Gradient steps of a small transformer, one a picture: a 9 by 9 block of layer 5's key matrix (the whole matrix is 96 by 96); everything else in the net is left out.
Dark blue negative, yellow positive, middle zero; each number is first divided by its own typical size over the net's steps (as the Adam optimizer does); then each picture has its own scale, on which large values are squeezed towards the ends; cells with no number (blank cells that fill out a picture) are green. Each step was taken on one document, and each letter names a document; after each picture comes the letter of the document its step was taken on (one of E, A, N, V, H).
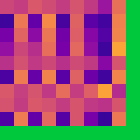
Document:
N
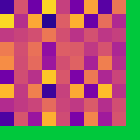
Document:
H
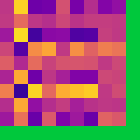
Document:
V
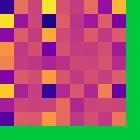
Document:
H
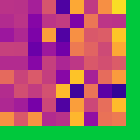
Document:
H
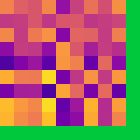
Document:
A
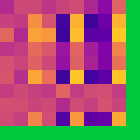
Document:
N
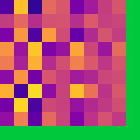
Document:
V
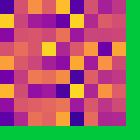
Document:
H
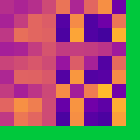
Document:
N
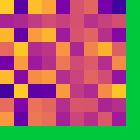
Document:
V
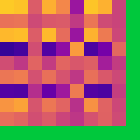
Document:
V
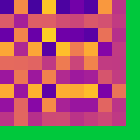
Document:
V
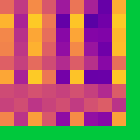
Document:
N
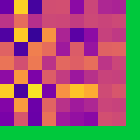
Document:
V
